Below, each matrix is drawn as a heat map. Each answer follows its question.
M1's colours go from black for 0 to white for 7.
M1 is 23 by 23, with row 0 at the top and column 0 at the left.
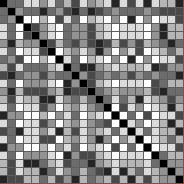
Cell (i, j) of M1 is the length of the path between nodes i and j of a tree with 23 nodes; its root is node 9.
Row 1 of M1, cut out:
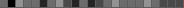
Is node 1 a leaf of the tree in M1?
no
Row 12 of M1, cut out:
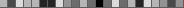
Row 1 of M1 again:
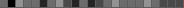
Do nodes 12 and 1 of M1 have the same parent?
no
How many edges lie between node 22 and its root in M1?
1
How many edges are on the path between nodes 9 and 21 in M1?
3
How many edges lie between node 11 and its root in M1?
2
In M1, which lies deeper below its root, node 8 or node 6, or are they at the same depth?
node 6
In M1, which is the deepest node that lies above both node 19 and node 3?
11
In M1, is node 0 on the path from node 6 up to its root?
no
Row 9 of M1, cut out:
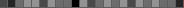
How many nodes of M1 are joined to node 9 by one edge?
2
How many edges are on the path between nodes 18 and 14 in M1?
2
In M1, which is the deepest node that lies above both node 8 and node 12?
1
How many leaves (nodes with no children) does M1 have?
12
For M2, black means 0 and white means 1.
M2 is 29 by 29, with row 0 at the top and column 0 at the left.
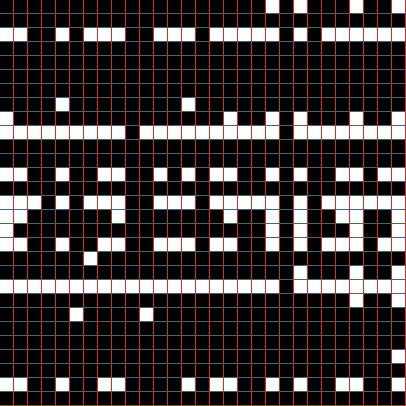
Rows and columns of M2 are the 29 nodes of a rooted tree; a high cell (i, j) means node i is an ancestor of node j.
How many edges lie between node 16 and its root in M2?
9
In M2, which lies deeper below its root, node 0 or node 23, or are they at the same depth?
node 0
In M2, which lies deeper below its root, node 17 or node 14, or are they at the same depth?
node 17
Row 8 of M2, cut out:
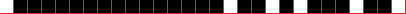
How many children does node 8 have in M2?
1
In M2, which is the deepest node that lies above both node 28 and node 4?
27
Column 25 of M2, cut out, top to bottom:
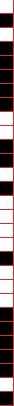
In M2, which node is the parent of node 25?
21
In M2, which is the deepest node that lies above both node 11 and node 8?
12
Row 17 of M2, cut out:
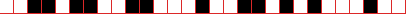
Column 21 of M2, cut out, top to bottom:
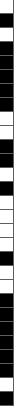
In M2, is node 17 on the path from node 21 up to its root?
yes
